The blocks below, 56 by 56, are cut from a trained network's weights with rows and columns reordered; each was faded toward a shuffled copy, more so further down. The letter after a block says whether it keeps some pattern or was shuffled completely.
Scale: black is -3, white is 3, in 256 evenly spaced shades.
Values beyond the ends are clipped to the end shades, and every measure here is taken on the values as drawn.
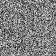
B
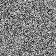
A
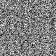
B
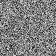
A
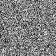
B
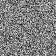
A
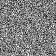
A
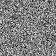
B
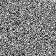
B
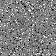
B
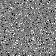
B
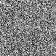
B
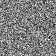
A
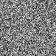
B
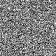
B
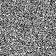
A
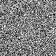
A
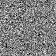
B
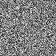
A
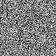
A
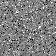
A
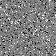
A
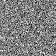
B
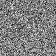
A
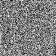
B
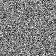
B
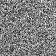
A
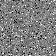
B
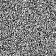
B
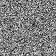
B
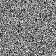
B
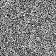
B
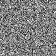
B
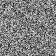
A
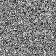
B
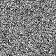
A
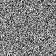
B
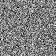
B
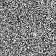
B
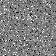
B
